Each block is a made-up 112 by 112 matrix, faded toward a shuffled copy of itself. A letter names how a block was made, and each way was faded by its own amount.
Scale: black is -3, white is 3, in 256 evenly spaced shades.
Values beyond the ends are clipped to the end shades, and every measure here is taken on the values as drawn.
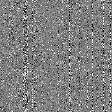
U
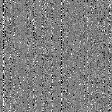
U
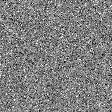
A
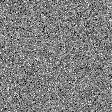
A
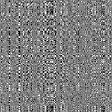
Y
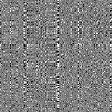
Y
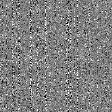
U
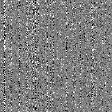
U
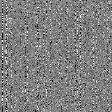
U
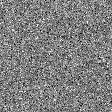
A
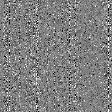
U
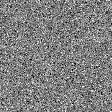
A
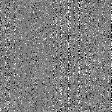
U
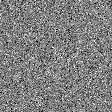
A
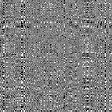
Y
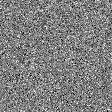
A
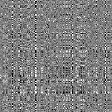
Y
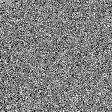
A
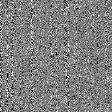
U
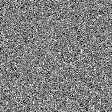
A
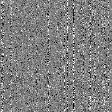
U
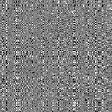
Y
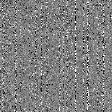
U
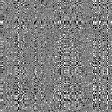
Y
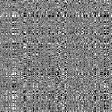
Y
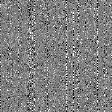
U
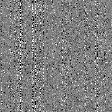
U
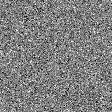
A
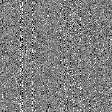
U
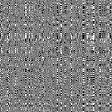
Y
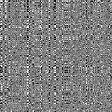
Y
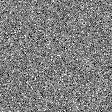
A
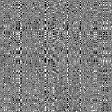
Y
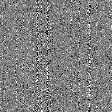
U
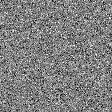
A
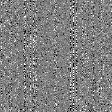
U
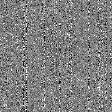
U
